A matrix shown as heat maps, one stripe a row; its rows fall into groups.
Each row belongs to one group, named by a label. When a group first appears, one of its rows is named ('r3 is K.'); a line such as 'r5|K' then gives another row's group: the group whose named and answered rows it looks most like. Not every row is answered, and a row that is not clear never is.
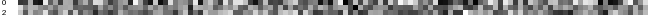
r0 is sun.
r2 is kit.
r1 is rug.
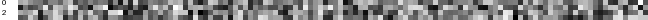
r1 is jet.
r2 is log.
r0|sun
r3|log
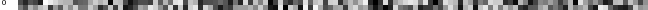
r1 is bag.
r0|jet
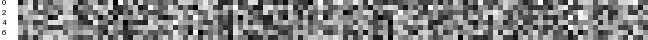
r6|log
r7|jet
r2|sun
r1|rug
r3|bag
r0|bag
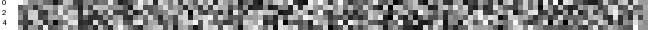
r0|rug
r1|jet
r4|bag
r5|kit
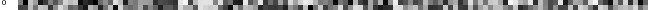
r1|bag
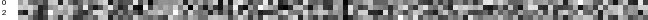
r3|sun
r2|jet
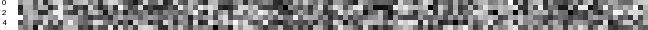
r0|log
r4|sun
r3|kit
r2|log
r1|bag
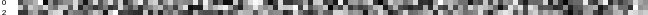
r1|kit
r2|log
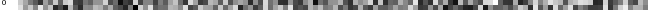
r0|sun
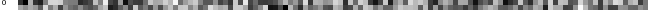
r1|sun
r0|jet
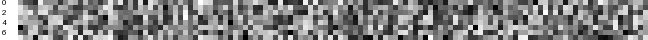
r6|log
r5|kit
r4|log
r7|rug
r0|bag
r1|rug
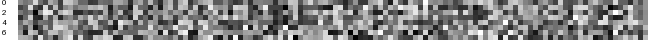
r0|kit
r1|sun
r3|sun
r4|bag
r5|jet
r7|rug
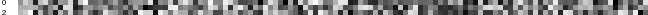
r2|rug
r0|rug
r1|sun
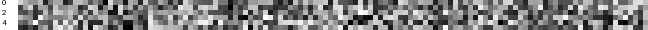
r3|rug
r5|jet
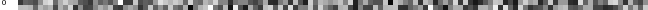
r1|rug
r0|jet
